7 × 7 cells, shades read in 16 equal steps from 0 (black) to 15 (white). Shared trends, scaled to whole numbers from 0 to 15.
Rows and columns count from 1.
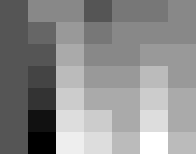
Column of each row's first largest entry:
2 3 3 3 3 3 6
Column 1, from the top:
5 5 5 5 5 5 5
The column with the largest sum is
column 3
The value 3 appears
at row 5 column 2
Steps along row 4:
down up down same up down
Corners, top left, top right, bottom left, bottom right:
5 8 5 11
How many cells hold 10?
6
